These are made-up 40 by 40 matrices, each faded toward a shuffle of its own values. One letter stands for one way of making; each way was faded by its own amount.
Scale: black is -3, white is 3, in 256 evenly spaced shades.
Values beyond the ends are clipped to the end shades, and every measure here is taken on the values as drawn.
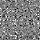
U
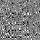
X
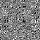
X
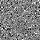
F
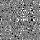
U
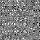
X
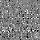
U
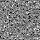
F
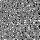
F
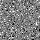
F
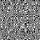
X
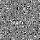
F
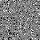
F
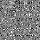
U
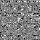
U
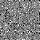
F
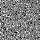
F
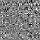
X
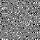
U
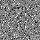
F
